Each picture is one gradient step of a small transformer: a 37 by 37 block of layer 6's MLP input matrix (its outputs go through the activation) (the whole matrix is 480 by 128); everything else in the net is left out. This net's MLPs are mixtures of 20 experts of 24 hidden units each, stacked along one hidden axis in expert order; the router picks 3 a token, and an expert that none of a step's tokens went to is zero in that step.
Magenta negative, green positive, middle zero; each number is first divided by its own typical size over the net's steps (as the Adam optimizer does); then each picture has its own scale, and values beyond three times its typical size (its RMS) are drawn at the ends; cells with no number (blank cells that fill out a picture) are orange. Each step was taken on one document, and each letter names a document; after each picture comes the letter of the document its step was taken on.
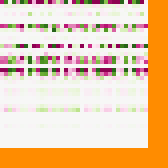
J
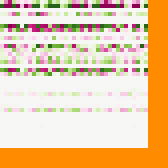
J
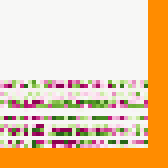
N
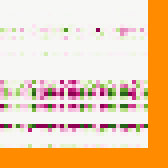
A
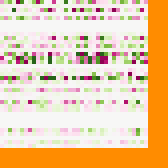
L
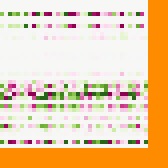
A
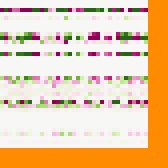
N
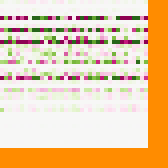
L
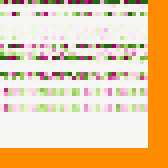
J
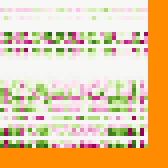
N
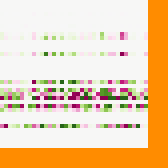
A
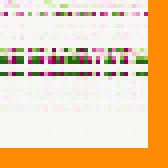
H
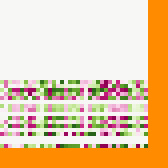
N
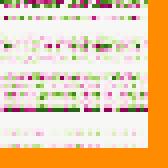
L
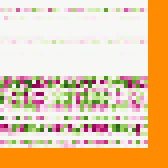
N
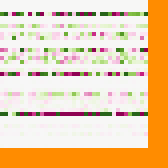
H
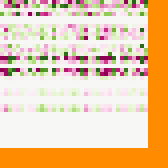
J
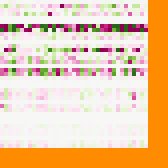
H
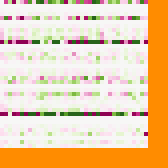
L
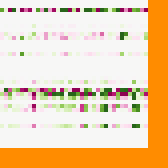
A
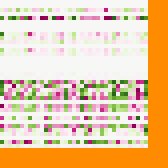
N
